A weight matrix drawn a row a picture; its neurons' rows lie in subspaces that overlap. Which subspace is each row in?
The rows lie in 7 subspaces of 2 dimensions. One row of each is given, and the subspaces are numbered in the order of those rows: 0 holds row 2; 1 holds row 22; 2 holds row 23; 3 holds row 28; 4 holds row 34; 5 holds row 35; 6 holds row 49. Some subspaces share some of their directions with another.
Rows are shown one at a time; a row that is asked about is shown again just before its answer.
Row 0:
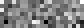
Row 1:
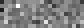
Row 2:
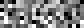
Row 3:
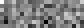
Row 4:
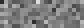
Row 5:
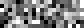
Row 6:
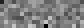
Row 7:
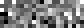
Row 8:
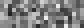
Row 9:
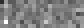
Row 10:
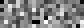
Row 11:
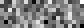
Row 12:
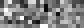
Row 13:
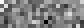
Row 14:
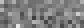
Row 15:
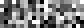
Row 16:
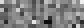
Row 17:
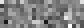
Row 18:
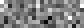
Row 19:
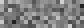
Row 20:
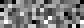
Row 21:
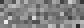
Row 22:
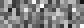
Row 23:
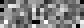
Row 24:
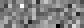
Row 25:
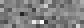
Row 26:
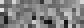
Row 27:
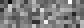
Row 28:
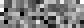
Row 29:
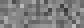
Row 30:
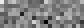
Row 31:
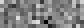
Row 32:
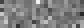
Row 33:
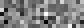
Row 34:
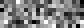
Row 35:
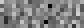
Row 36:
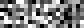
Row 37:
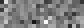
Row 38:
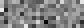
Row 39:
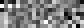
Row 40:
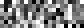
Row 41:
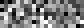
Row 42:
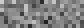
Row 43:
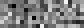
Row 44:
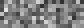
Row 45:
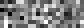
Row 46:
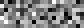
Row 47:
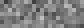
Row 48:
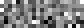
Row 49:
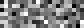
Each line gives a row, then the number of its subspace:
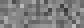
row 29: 6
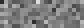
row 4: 6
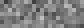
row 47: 1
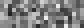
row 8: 2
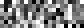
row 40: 1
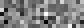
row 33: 3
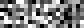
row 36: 0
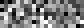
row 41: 1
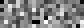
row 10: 2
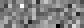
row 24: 6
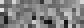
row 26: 2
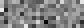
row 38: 3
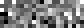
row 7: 2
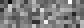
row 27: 2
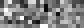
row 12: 0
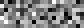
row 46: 3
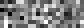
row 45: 0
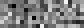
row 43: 5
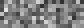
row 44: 3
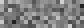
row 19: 4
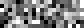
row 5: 4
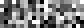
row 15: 0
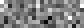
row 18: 6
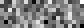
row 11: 1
